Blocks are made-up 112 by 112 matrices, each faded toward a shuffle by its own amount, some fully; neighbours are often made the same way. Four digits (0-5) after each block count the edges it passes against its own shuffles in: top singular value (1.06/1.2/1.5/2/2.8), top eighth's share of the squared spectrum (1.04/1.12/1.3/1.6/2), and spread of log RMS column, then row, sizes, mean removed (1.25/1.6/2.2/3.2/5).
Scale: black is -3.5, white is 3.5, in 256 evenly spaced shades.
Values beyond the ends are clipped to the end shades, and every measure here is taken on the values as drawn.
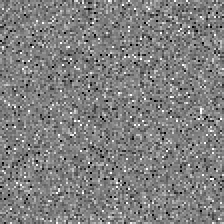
0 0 0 0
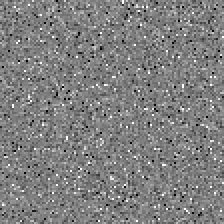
0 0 0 0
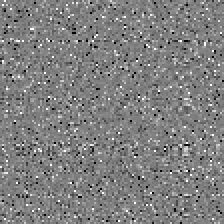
4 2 0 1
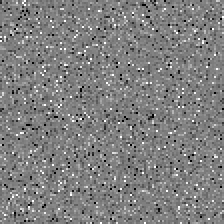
0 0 0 0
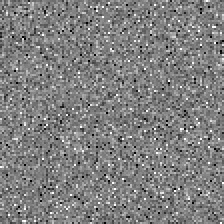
0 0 0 0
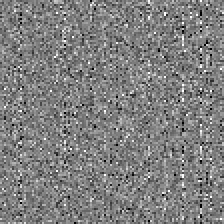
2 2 3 0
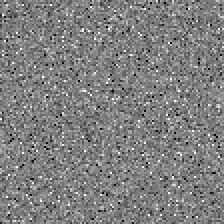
0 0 0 0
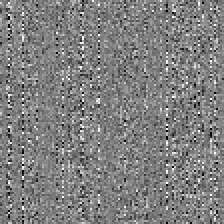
2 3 4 0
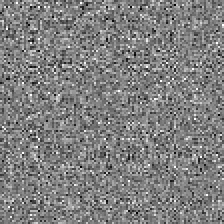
4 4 2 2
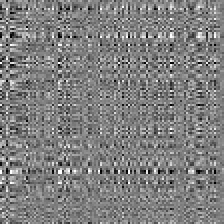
5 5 4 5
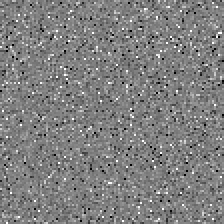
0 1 0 1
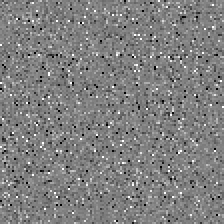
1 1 1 1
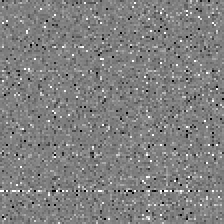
3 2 1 2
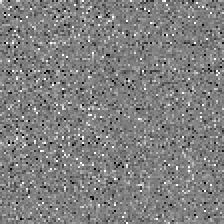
1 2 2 2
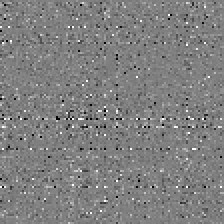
3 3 2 3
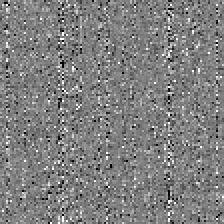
2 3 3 0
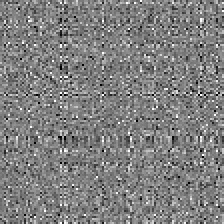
5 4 3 3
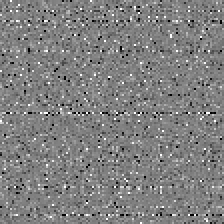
4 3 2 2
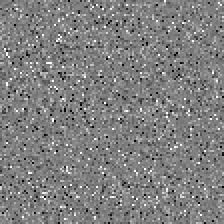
3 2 0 1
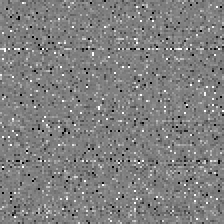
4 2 0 1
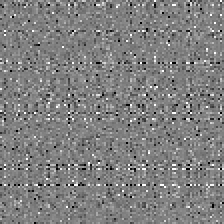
5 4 2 3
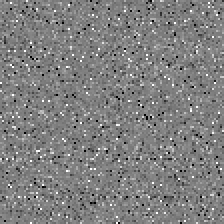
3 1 0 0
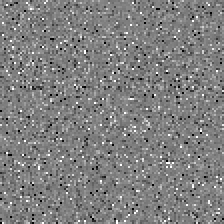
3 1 0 0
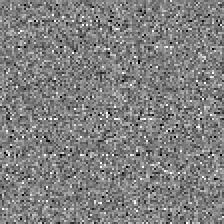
1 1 0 3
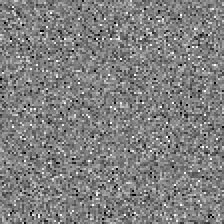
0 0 0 1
